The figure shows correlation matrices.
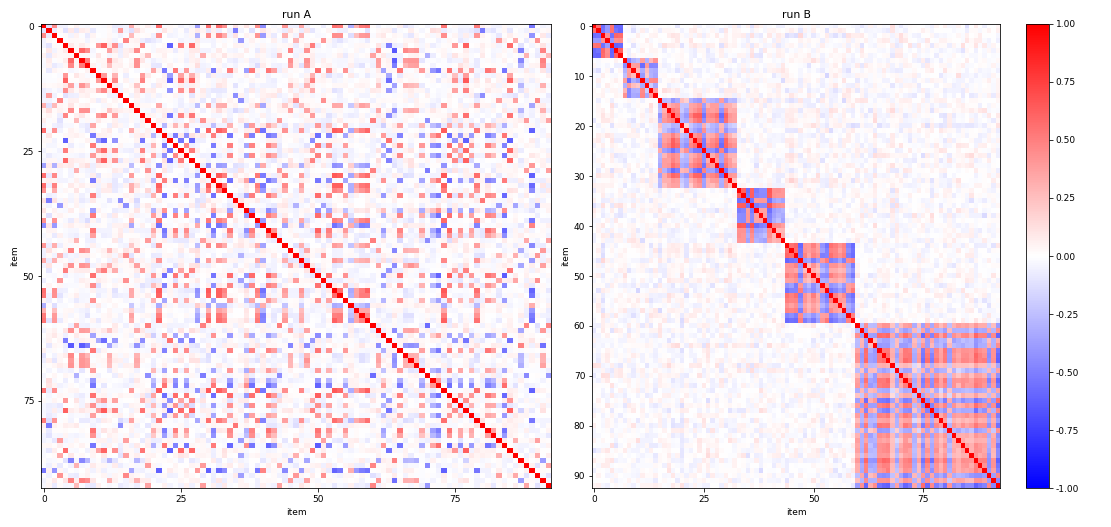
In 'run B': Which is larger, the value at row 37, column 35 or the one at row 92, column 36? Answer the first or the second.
the first
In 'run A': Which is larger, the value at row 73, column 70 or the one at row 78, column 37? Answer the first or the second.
the first
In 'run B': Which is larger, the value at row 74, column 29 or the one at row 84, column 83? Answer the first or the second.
the second
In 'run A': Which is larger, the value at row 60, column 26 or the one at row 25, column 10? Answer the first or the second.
the second
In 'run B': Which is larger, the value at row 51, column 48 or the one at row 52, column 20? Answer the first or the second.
the first
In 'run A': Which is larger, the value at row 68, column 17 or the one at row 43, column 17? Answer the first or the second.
the first
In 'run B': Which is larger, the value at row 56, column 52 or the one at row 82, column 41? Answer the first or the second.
the second
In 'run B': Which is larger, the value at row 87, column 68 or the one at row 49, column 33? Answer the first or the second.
the first
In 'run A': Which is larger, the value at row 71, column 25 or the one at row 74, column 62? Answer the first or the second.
the first
